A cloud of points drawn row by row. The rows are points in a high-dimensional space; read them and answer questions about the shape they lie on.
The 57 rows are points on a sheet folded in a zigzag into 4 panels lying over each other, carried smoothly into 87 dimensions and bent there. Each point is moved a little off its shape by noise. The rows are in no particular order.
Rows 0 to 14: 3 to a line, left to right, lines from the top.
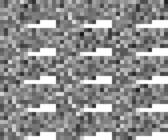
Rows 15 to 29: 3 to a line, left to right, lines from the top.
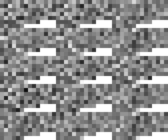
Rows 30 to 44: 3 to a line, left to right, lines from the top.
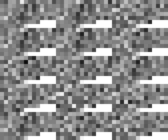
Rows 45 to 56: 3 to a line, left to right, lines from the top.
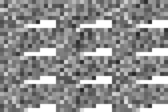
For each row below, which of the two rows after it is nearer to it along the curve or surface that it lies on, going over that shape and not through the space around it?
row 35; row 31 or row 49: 49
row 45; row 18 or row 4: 18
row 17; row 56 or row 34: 34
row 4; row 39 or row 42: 39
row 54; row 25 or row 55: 55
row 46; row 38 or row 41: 38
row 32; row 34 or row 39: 34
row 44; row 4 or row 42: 42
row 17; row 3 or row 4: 4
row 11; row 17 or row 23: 17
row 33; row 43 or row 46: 43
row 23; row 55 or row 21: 21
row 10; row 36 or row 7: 7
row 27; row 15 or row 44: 15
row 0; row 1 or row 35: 35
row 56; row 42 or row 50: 42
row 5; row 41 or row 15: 15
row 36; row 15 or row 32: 15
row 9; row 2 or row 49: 49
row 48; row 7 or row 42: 42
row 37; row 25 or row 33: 25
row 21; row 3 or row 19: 19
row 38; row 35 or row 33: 35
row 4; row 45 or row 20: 20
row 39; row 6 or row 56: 6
